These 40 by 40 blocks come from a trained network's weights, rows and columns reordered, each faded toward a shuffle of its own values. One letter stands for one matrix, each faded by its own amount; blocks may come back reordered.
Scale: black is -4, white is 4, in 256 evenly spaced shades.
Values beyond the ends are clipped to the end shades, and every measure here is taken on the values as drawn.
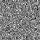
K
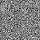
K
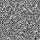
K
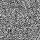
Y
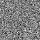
Y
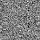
K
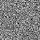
K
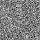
K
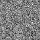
K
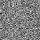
K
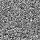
Y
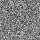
Y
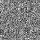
K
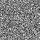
Y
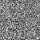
K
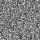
K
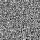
K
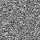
K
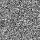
Y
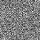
K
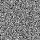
Y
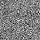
K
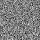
K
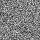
Y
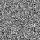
K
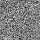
Y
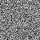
K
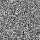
Y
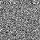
K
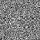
K
